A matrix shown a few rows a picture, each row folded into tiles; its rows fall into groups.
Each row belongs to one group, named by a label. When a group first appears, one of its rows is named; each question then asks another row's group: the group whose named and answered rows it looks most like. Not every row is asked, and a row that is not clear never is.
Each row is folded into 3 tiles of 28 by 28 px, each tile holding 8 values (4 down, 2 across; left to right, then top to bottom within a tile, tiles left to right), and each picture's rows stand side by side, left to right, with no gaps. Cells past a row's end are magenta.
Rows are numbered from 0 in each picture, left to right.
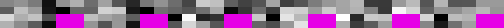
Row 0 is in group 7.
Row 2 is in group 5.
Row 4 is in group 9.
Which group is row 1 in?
7
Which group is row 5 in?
9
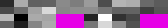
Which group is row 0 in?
9
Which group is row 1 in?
5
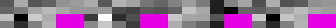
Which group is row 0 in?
9
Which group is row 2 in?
7
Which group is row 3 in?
9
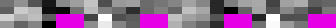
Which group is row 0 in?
7
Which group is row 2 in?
7
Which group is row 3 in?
5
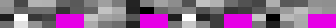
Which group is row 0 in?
5
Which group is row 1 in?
7
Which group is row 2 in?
5
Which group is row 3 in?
9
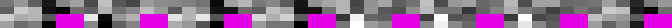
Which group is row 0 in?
7
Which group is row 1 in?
9
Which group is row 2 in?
7
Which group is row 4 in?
5
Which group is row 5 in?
5
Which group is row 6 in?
5
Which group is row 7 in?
7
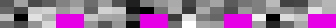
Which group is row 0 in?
9
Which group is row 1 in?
7
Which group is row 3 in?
9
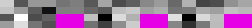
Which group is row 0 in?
5
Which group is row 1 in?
9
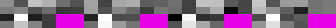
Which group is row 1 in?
5
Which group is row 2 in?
5
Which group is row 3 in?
5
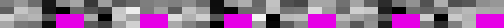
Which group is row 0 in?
7
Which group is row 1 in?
9
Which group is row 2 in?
7
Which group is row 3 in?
9
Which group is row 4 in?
7
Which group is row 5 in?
9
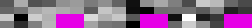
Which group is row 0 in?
9
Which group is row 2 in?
5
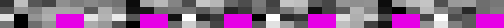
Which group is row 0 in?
9
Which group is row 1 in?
7
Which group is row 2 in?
5
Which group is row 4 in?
7
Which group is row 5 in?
5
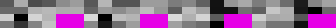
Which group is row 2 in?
7
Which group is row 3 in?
7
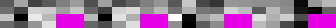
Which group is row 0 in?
9
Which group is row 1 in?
9
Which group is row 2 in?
9
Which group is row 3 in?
7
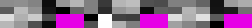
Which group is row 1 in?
5
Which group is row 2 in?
7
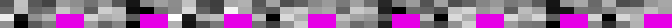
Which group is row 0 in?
9
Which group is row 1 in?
7
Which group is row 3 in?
9
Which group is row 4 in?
7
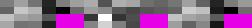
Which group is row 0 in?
7
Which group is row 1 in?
5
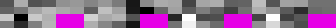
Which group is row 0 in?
9
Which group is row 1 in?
7
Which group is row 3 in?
5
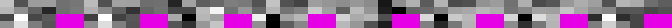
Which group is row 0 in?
5
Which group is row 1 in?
5
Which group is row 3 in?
9
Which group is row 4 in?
7
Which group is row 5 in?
9
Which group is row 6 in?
9
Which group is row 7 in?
5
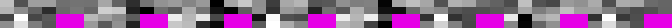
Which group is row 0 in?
5
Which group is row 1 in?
7
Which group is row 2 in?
7
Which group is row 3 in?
5
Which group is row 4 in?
7
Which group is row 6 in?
9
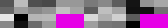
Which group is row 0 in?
9
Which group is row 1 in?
7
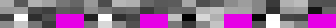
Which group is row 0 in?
5
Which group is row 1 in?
5
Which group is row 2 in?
9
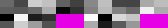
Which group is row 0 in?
5
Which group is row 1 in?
9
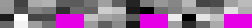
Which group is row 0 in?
5
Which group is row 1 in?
7
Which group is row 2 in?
9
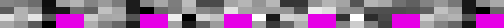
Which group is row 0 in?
7
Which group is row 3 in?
9
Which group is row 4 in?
5
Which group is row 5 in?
7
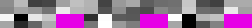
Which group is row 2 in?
9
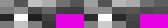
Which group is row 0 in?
5
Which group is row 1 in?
5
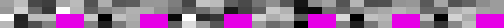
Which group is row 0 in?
9
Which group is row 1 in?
9
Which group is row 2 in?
5
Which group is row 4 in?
9
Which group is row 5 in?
9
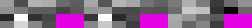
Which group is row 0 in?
5
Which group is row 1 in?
5
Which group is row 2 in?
7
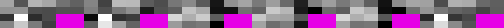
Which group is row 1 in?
5
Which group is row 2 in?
7
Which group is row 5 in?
5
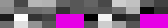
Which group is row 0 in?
5
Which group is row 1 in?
5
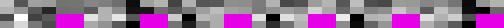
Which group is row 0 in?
5
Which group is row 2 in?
9
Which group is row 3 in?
9
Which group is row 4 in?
9
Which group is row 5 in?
7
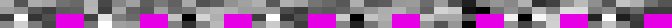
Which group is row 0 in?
5
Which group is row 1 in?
5
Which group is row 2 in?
9
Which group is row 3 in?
5
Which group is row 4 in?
9
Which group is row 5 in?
7
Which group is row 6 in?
9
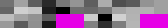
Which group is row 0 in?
7
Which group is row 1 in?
9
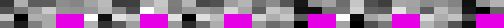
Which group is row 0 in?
9
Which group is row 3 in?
7
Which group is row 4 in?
9
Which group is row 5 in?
7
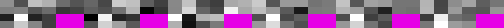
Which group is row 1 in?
5
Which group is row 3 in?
5
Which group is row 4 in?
5
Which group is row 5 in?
5
